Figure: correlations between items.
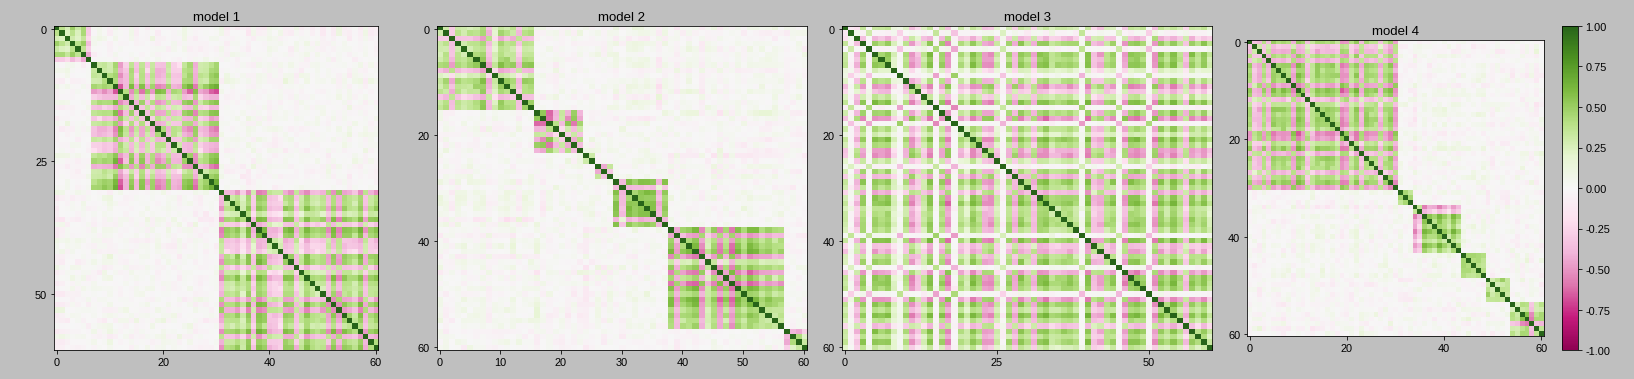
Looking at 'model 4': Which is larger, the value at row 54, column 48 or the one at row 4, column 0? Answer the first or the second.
the first
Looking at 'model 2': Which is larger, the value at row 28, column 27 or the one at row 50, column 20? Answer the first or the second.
the second
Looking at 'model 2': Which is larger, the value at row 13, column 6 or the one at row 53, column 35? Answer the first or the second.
the second
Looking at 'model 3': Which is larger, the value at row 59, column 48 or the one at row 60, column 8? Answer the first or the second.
the first
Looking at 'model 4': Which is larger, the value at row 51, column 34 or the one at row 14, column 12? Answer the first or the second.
the first
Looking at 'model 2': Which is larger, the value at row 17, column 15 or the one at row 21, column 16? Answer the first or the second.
the first
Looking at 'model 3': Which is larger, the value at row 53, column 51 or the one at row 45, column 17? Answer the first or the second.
the second
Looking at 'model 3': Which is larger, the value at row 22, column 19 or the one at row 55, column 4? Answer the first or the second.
the first
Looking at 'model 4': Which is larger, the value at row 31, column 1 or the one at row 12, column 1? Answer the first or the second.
the second
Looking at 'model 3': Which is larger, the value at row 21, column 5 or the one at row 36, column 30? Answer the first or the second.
the first
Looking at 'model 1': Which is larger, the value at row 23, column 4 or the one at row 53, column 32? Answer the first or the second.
the first
